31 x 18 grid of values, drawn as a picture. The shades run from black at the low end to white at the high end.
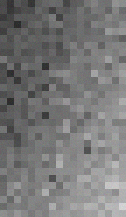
On average the colour sits 50% of the way up the scale. The ninth with the highest average is the bottom right. There are no regular stripes. No single row or column stands out from its neighbours. Values rise toward the bottom right. Neither half mirrors the other.
